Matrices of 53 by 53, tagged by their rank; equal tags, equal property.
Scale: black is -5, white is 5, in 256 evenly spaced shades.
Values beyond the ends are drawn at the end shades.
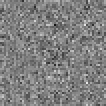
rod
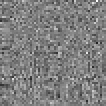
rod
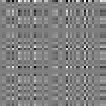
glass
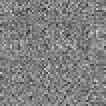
rod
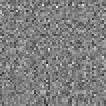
rod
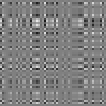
glass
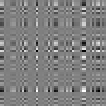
glass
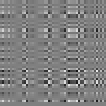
glass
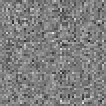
rod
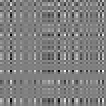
glass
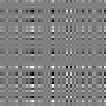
glass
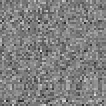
rod
